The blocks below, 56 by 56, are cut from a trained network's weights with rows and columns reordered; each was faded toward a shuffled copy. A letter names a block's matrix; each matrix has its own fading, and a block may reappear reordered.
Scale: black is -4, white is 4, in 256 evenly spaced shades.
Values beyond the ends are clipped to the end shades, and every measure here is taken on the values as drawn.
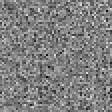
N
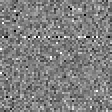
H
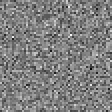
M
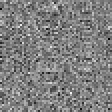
M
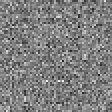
M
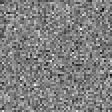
N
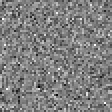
N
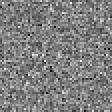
N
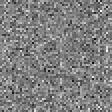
H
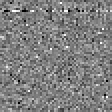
H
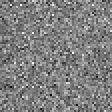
N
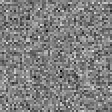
M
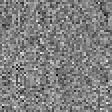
M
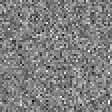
N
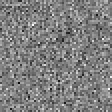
N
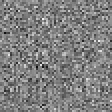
M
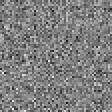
M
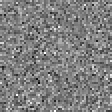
N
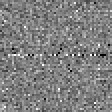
H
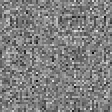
M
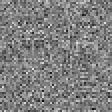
M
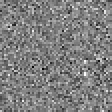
H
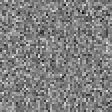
M
